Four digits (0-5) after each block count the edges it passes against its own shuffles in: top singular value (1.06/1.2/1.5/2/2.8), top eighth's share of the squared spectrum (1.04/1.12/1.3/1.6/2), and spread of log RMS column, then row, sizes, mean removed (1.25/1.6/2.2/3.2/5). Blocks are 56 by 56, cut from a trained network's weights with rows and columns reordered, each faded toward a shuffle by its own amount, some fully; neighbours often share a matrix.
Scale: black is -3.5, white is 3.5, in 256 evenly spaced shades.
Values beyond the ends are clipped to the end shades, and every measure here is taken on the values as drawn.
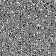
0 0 0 0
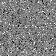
0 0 0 0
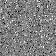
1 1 0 0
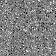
1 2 0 1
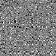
3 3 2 2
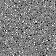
1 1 0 0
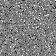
0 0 0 0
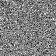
0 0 0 0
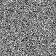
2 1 0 0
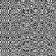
4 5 3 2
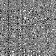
2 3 1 2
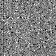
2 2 0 1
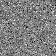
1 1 0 0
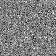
2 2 0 0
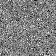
1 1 0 0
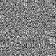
3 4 2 1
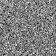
2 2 0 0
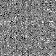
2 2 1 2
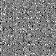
2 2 0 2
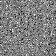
1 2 0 1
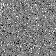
1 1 0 0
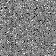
0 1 0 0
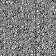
2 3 0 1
